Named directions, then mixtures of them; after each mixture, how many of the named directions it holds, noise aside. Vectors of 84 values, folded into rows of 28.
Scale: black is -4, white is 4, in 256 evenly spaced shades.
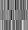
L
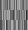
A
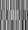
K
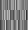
one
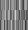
three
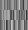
two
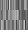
two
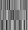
two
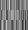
one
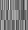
two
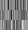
one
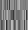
two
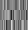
two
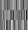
two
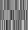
two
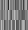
two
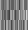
three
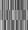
three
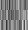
one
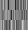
one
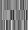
two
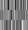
one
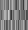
three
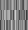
three
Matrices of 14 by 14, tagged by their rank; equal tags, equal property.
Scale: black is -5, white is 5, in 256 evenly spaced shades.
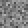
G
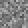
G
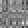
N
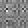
N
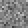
G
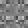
N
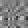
N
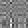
N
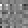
N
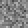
G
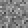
G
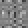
N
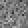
G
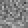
G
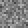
G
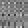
N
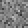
G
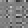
N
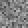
G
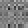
N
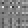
N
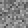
G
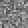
G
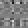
N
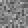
G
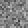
G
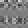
N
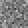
G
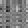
N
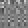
N
